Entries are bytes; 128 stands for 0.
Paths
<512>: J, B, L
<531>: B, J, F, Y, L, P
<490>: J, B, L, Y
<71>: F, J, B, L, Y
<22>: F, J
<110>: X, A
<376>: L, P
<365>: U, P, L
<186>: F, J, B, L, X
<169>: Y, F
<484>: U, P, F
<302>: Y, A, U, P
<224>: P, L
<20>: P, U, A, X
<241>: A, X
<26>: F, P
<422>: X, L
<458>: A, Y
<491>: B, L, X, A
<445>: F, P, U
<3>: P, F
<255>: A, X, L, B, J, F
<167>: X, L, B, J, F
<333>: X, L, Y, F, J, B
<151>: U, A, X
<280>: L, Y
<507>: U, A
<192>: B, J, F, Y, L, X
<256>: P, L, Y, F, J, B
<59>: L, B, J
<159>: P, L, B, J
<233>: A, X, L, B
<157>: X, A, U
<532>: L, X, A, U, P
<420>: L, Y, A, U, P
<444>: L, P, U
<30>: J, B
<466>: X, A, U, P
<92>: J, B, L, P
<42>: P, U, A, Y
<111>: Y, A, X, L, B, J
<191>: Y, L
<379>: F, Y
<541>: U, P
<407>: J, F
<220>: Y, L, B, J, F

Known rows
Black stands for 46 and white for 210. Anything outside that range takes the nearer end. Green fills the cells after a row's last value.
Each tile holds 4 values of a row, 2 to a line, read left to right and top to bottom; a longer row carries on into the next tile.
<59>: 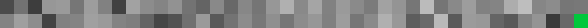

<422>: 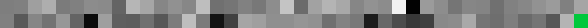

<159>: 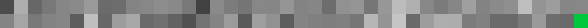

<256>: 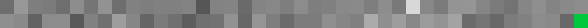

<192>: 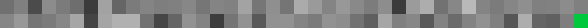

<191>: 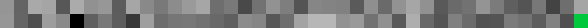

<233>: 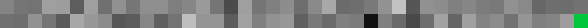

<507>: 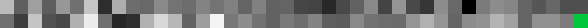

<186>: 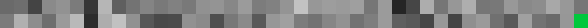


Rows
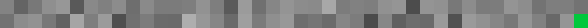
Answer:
<255>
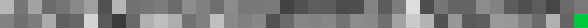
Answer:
<302>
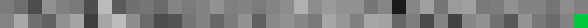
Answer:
<71>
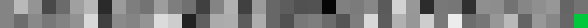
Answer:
<541>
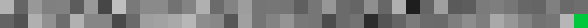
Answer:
<157>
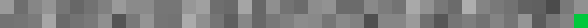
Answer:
<111>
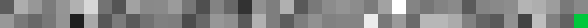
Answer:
<376>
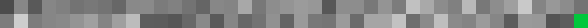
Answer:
<92>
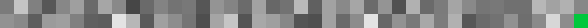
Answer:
<3>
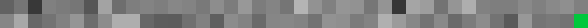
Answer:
<531>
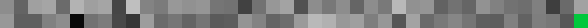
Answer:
<280>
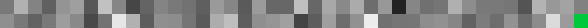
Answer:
<26>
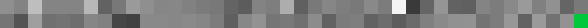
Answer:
<532>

